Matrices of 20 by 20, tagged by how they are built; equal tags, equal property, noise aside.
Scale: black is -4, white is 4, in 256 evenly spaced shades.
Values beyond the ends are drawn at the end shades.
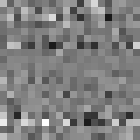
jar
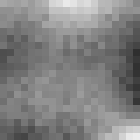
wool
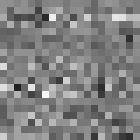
jar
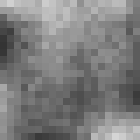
wool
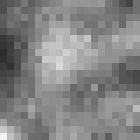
wool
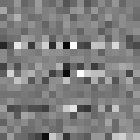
jar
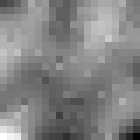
wool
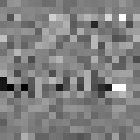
jar
